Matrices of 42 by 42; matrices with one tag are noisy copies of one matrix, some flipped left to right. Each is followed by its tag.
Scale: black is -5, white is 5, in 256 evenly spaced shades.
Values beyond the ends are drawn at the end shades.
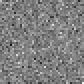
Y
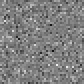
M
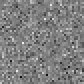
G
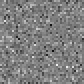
M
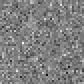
G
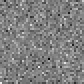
Y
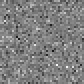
M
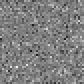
M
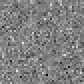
G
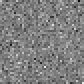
Y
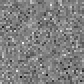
G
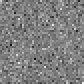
Y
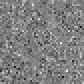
G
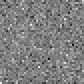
Y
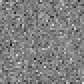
Y
